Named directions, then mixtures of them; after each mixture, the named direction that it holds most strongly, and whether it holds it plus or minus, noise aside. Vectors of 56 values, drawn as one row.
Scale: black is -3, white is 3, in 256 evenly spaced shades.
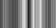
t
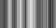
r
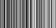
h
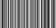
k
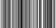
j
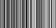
h, plus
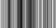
r, minus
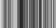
t, minus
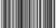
j, plus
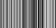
j, minus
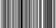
j, plus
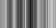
r, minus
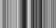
t, minus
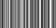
k, plus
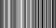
j, minus
